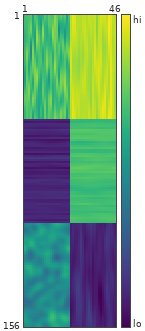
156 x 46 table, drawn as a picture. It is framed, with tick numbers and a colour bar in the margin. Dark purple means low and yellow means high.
The table splits into 3 rows of 2 panels. Panel 1,1: high, streaked downward. Panel 1,2: very high, streaked downward, faint in contrast. Panel 2,1: very low, streaked across, faint in contrast. Panel 2,2: high, streaked across, faint in contrast. Panel 3,1: middling, blotchy. Panel 3,2: very low, streaked downward, faint in contrast.
